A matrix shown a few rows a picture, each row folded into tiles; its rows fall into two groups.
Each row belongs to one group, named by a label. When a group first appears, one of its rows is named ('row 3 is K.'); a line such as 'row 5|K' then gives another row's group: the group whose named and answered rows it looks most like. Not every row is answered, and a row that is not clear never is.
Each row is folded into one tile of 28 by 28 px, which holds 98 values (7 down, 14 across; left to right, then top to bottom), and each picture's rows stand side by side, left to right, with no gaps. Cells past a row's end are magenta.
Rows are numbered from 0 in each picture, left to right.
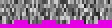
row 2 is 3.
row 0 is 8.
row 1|8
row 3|8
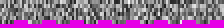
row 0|8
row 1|8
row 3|8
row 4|3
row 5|8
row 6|3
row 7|3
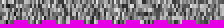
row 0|8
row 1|8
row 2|8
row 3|8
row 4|8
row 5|3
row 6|3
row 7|3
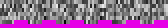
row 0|3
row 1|8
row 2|3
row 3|8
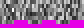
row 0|8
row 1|3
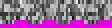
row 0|3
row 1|3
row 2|3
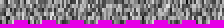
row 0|8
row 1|8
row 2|8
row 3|3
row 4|3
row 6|3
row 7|8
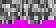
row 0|3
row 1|3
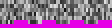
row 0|8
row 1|3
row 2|3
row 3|8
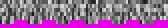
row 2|3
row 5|3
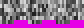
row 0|3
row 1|3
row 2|8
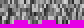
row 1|3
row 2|8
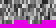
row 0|3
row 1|8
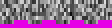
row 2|3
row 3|8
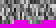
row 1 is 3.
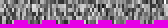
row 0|8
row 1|3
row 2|3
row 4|8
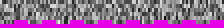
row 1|3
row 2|3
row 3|3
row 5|8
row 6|8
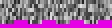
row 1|8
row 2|3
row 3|3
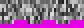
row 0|3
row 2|3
